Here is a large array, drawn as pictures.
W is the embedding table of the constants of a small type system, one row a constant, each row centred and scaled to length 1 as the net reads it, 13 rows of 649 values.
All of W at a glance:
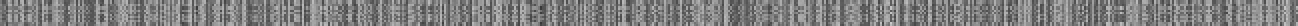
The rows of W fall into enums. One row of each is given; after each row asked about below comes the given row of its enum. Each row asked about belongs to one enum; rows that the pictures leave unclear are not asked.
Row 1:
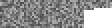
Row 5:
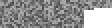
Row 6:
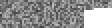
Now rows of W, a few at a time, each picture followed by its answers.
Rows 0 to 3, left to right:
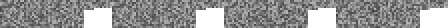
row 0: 1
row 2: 5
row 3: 6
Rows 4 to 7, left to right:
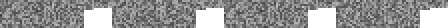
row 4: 6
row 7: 1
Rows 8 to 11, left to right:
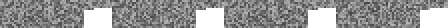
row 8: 5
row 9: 1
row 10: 5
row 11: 6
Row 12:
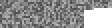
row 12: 6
